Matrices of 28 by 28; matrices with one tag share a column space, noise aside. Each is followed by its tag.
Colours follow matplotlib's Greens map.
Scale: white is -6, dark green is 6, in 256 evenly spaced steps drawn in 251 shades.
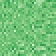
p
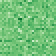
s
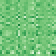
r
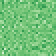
p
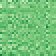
p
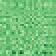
r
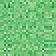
p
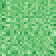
r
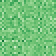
s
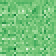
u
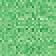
s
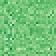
u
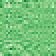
p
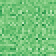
u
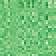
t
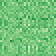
s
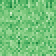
t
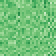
t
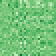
t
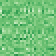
u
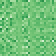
s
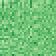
t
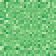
p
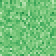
t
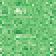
u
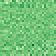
p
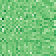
s
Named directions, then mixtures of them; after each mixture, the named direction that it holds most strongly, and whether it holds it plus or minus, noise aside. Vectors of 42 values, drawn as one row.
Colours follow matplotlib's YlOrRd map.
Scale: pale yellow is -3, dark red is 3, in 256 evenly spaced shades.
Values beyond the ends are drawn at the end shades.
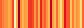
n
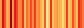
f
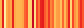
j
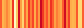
n, plus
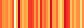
n, plus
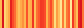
j, plus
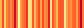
n, minus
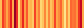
n, minus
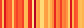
j, minus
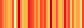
n, plus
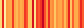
j, plus
